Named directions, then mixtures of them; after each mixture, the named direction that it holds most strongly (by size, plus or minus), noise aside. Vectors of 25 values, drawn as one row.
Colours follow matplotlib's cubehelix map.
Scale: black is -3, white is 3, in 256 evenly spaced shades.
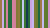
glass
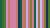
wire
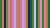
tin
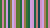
glass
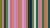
tin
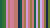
wire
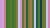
wire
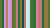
glass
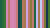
wire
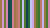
glass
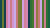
tin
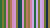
wire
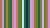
glass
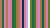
glass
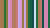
tin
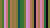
wire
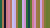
tin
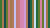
tin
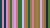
wire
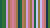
wire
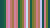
wire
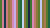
tin
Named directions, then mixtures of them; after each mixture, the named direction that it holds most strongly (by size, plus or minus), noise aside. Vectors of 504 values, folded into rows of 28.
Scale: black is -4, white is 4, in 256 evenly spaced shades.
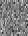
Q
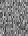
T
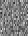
Q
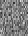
T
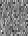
Q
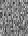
T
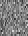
Q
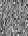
Q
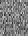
T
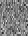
Q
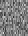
T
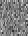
Q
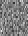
Q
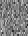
Q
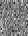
Q
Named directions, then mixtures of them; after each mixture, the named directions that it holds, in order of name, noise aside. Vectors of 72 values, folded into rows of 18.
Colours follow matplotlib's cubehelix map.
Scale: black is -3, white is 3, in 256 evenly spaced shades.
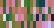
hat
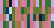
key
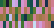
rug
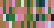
hat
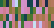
rug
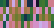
hat, rug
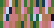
hat, key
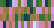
key, rug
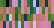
rug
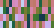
hat, key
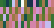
hat, rug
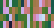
hat, key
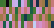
rug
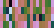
key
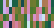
hat, key
